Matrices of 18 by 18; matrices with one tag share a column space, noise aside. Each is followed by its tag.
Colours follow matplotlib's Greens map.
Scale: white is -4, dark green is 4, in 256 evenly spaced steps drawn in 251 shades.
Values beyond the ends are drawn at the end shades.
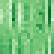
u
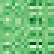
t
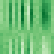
u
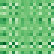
t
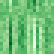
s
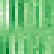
u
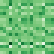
t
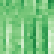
s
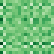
t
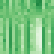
s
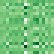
t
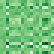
t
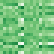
t
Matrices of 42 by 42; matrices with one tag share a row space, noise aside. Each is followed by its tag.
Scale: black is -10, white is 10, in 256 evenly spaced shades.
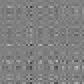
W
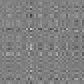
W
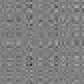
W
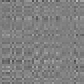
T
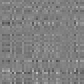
T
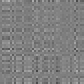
T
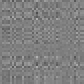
T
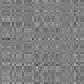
T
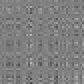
W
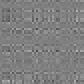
T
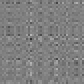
W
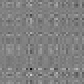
W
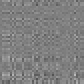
T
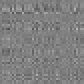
T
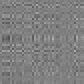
T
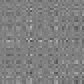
W
